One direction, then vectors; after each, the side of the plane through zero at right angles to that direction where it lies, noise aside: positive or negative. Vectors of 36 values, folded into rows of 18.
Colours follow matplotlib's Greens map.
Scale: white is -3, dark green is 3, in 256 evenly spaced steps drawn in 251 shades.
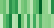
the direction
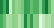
negative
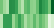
positive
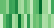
positive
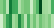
positive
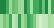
positive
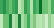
positive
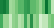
negative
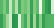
negative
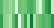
negative
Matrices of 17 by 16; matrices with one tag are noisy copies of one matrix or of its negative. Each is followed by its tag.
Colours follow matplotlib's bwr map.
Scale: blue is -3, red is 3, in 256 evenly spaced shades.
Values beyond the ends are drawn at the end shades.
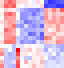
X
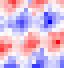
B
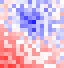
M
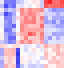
X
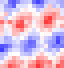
B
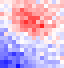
M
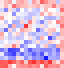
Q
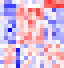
X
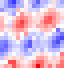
B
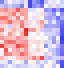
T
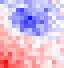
M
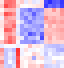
X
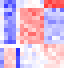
X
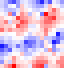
B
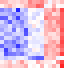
T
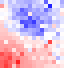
M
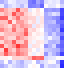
T
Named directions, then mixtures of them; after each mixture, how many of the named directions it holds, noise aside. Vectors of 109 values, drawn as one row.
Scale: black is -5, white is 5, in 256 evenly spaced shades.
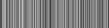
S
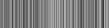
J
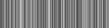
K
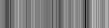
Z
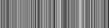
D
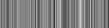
one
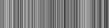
two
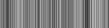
two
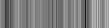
one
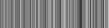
three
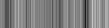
one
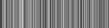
two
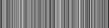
two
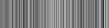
one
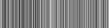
two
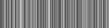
one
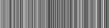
two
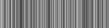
one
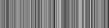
one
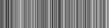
two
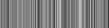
one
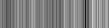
one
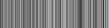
three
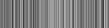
one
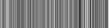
three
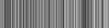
three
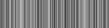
two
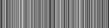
two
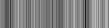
one
